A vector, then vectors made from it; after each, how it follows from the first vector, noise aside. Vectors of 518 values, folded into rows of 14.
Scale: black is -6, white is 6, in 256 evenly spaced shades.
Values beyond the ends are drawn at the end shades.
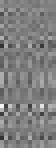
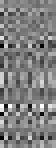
scaled up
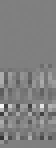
partly zeroed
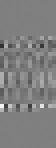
partly zeroed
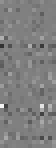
partly zeroed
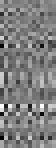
scaled up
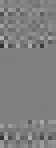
partly zeroed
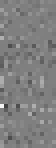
partly zeroed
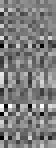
scaled up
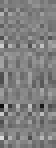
negated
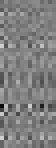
negated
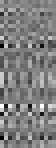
scaled up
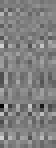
negated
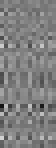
negated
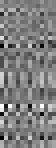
scaled up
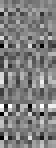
scaled up
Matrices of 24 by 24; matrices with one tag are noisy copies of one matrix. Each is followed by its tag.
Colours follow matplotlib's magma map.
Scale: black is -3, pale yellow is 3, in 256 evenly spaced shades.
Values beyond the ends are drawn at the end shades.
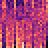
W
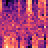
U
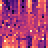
U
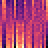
W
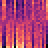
W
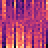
W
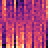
W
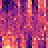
U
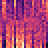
W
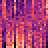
W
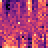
U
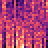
W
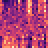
U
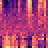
U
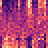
U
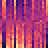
W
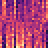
W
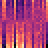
W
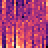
W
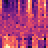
U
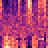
U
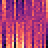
W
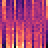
W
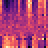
U
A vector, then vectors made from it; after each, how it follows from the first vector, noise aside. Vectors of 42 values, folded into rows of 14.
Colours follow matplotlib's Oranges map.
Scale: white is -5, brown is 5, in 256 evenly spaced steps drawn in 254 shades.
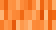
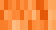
sign-scrambled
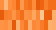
sign-scrambled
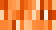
scaled up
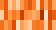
scaled up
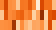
scaled up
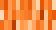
scaled up
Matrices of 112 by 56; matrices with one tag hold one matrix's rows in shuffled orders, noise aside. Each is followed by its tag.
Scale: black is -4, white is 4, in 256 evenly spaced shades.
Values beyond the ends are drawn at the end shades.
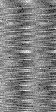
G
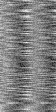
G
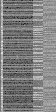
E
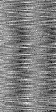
G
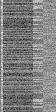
E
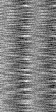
G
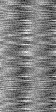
G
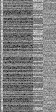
E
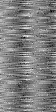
G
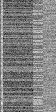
E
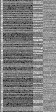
E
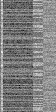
E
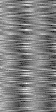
G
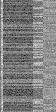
E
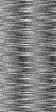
G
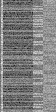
E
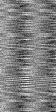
G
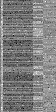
E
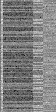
E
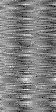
G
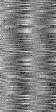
G
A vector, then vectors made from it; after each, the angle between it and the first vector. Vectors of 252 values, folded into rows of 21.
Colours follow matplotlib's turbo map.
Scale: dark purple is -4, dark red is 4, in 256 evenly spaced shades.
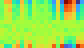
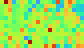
partly aligned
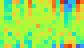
nearly opposite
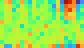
nearly parallel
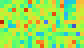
partly opposed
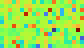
orthogonal
